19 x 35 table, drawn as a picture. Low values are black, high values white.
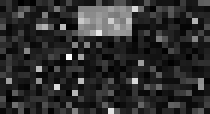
Most values sit low, with a long tail of high ones. There are no regular stripes. In the top middle lies a patch that is higher than the rest. Overall the values sit about 20% of the way up the scale. The top middle is the ninth with the highest average.
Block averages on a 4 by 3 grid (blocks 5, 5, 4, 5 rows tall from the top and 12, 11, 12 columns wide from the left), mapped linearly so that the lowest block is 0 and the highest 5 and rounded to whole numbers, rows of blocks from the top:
150 / 010 / 000 / 010
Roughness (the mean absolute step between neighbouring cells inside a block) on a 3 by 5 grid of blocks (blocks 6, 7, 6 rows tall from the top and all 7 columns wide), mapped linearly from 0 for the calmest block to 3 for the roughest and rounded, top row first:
13121 / 12010 / 13111
